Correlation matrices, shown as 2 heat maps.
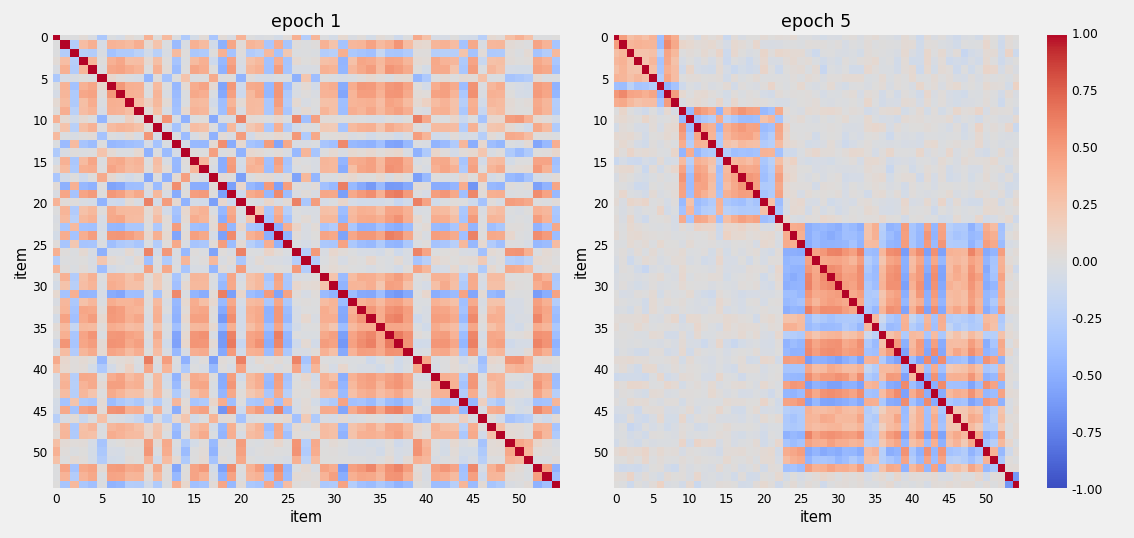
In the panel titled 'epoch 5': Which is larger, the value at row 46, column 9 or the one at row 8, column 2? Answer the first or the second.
the second
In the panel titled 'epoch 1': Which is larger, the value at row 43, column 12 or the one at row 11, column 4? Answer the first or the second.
the second
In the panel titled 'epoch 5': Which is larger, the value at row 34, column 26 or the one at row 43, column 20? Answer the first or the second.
the second
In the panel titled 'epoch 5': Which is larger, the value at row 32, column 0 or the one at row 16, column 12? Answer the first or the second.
the second
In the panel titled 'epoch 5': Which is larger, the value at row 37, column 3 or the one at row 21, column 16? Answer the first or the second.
the first
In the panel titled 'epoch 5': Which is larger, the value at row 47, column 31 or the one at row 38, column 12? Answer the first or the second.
the first
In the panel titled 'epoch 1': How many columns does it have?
55
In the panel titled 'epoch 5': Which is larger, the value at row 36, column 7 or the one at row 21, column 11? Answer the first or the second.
the first
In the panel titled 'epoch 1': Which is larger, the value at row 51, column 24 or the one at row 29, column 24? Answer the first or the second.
the second
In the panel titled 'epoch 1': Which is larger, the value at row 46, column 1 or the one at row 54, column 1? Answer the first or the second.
the first
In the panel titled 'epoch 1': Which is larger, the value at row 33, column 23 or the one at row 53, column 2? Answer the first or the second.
the second
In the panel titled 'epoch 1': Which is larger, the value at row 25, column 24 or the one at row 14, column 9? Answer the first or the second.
the second
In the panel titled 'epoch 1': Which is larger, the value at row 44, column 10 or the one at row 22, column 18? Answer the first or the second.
the first
